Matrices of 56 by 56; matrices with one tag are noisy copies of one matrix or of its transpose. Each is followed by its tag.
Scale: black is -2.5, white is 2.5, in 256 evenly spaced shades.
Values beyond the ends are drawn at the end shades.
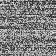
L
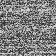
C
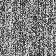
C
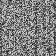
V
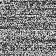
L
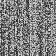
L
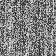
C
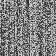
L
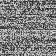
L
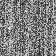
C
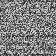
V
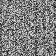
V
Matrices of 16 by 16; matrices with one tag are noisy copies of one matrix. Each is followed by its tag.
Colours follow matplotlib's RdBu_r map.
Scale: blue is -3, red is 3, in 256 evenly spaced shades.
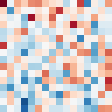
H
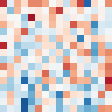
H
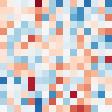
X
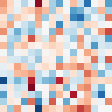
X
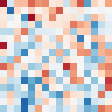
H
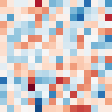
X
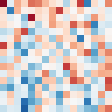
H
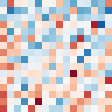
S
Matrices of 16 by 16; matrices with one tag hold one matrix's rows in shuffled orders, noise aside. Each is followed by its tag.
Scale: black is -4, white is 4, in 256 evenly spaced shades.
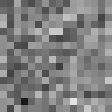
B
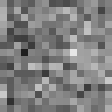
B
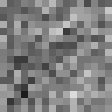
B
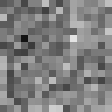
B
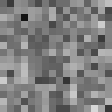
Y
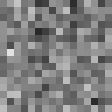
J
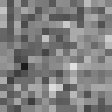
B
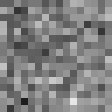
B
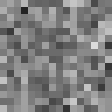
Y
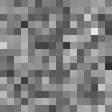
Y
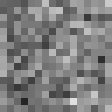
B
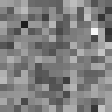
Y
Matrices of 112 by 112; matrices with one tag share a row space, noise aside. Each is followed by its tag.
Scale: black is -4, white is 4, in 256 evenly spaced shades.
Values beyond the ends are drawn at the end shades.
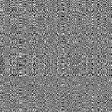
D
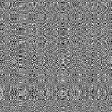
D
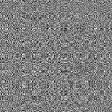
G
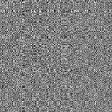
G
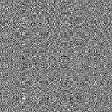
G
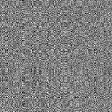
G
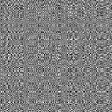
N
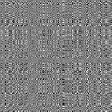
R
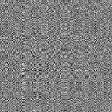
G
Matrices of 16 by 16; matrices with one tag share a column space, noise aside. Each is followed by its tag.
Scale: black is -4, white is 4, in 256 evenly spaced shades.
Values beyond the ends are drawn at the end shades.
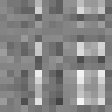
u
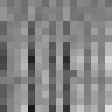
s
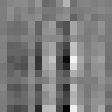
s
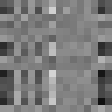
u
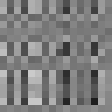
u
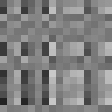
u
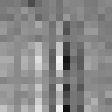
s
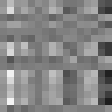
u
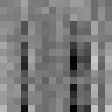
s
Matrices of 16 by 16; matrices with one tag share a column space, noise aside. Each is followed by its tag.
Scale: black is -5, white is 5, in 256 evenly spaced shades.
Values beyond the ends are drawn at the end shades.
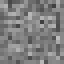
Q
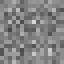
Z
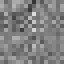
Q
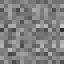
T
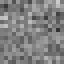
Q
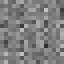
T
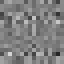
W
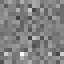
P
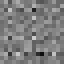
P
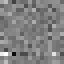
P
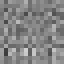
Z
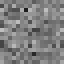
T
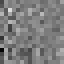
Z
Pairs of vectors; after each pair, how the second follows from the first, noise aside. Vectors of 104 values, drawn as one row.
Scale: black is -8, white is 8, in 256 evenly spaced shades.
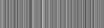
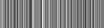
scaled up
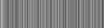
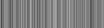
shuffled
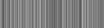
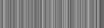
shuffled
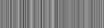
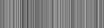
shuffled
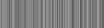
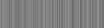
shrunk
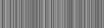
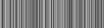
scaled up
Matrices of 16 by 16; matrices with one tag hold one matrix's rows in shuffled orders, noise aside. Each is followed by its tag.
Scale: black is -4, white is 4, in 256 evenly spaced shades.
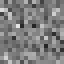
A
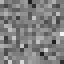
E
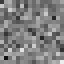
E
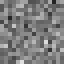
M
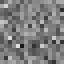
A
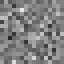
M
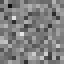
M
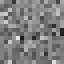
A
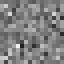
A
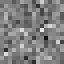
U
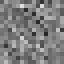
U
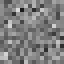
A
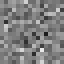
U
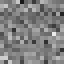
A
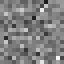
U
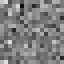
A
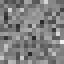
E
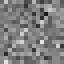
U
